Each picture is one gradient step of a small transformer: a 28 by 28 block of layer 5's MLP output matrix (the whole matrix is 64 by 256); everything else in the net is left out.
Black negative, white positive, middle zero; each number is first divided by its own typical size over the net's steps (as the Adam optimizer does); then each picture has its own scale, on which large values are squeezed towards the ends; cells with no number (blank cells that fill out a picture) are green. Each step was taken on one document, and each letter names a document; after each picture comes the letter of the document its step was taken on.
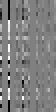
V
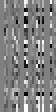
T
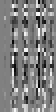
T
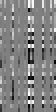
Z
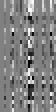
Z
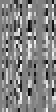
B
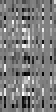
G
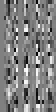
V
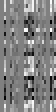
Z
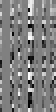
Z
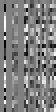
T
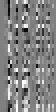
V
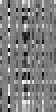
G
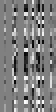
T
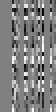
T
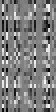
B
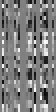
B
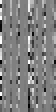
Z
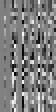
T
